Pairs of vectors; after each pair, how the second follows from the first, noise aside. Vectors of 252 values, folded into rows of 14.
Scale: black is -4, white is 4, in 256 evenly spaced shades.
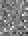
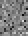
negated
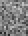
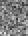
negated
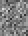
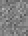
shrunk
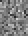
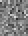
negated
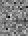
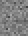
shrunk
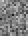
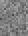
shrunk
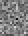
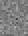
shrunk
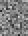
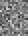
negated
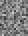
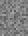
shrunk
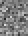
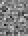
negated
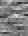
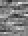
negated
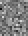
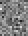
negated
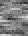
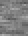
shrunk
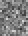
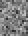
negated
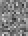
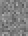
shrunk
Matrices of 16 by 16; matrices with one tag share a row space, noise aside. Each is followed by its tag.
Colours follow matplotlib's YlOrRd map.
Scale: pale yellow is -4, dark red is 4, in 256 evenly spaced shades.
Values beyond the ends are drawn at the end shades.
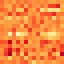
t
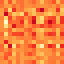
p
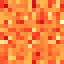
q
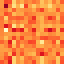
p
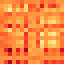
t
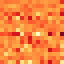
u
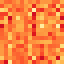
q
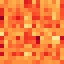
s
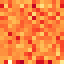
q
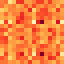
q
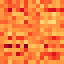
t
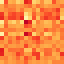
s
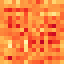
t
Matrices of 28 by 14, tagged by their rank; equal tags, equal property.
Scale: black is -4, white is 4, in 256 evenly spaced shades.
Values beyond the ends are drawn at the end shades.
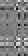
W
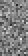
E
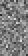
E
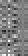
W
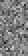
E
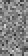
E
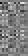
W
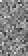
E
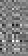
W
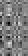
W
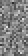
E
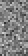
E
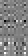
W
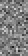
E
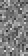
E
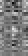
W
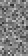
E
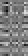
W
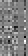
W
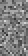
E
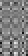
W
